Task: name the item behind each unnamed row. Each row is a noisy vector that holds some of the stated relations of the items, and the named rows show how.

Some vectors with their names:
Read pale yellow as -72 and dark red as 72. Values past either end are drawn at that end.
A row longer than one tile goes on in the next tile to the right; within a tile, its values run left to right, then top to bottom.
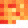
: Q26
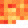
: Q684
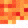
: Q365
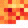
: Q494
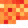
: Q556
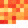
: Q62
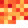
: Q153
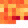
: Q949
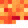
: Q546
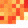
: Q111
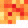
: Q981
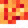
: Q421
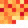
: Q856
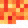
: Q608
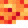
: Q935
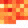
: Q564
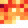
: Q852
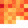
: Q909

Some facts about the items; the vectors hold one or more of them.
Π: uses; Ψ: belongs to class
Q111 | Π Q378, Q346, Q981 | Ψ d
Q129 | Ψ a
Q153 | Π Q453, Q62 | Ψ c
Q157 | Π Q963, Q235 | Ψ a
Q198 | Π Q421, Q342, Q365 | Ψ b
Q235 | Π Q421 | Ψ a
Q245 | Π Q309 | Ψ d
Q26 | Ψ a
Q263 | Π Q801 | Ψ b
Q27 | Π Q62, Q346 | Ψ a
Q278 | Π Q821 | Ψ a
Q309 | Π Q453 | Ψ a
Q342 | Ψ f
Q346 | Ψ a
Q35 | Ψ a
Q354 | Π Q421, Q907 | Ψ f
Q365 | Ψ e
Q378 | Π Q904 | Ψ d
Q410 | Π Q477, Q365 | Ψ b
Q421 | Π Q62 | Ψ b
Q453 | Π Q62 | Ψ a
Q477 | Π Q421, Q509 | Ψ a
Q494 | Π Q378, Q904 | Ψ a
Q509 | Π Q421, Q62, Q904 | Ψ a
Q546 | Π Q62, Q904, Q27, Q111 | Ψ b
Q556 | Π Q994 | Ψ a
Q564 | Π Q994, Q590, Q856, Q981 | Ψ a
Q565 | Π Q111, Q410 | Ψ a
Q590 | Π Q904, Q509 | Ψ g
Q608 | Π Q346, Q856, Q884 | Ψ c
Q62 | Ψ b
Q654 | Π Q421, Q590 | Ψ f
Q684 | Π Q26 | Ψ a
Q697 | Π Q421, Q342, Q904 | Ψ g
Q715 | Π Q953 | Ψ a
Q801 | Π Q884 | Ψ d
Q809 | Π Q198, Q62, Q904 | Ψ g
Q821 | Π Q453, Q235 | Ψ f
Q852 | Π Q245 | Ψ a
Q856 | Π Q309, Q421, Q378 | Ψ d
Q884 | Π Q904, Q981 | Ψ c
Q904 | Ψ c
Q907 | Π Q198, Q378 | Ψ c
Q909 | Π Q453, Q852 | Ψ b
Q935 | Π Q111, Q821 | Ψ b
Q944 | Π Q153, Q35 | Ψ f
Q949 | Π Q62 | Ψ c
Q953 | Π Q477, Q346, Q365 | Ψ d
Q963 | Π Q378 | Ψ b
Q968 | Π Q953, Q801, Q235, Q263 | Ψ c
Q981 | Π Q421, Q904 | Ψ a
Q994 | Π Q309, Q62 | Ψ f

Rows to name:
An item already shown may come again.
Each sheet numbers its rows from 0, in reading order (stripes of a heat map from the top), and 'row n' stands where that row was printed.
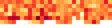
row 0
Q27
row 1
Q953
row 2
Q111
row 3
Q157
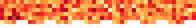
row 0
Q953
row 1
Q198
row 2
Q245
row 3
Q590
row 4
Q884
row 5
Q904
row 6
Q421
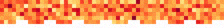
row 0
Q309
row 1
Q494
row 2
Q378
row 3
Q354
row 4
Q477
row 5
Q354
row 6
Q494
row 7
Q809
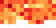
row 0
Q309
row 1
Q157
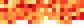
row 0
Q235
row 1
Q852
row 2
Q509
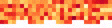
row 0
Q198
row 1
Q565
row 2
Q421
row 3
Q994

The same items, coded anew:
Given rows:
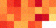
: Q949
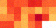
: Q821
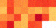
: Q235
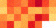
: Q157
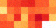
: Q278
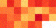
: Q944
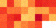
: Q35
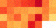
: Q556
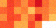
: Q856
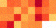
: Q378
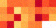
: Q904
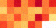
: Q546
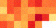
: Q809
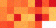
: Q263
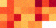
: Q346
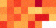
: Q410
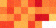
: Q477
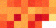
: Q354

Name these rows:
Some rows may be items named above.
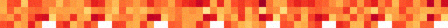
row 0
Q654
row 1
Q907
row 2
Q198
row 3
Q909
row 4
Q935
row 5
Q278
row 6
Q509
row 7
Q27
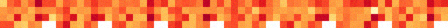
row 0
Q111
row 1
Q421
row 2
Q263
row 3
Q62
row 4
Q856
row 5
Q907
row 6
Q909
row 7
Q801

